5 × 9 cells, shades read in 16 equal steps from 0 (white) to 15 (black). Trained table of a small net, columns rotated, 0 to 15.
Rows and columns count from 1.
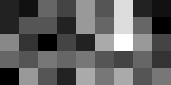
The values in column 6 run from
5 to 10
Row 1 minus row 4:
4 4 1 2 -2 0 -9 4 2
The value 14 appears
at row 1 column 2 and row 1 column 9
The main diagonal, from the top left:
13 10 15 9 5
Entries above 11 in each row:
4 3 3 1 2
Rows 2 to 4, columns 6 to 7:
9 2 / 5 0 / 10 11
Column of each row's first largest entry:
2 9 3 9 1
